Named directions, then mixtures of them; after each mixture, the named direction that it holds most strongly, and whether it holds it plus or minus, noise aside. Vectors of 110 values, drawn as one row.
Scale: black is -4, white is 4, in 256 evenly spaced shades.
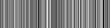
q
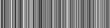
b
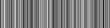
b, minus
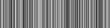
b, minus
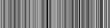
q, minus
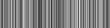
b, plus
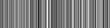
q, plus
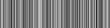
b, minus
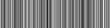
q, minus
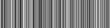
b, plus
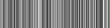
q, minus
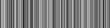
b, minus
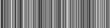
b, plus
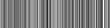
q, minus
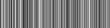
b, minus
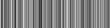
b, plus
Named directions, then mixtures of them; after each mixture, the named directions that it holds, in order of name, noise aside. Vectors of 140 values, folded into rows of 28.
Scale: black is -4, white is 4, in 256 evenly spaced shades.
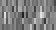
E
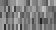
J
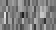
E, J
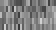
J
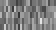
J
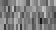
J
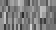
E, J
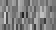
E, J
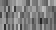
J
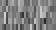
E, J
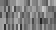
J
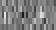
E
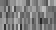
J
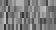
E, J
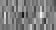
E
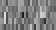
E, J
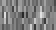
E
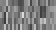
E, J
